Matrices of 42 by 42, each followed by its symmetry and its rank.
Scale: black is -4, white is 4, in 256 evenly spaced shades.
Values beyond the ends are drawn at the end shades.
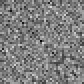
symmetric, full rank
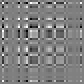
symmetric, rank one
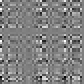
neither, rank two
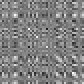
symmetric, rank three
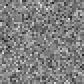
antisymmetric, full rank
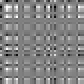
symmetric, rank one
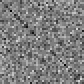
symmetric, full rank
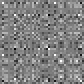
symmetric, rank three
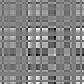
symmetric, rank one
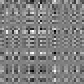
neither, rank two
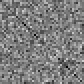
symmetric, full rank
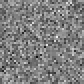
antisymmetric, full rank
